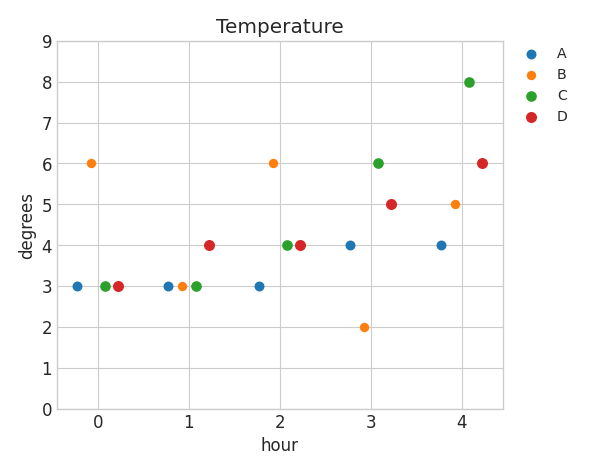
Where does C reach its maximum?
4
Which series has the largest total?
C
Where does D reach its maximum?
4
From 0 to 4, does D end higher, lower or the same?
higher
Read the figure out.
Title: Temperature
x-axis: hour, ticks 0 1 2 3 4
y-axis: degrees, ticks 0 1 2 3 4 5 6 7 8 9
Legend: A, B, C, D
Values:
A: 3 3 3 4 4
B: 6 3 6 2 5
C: 3 3 4 6 8
D: 3 4 4 5 6
